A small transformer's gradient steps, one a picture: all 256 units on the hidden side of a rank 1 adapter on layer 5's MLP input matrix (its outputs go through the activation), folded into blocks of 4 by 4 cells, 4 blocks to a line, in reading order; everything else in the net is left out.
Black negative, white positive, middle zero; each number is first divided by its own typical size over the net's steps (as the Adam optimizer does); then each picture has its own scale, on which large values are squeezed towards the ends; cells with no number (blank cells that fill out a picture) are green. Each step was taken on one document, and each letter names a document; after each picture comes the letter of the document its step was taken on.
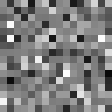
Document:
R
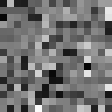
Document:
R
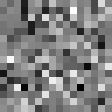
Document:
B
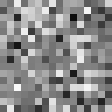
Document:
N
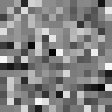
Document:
R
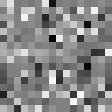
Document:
B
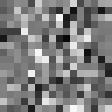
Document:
N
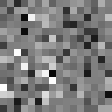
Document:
B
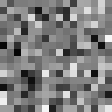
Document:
N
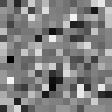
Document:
R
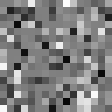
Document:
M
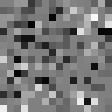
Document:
M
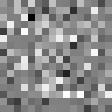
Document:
B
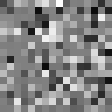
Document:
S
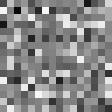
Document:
N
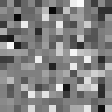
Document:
N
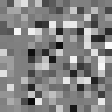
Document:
S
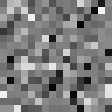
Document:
R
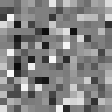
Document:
M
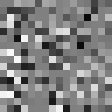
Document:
M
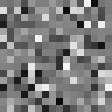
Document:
N
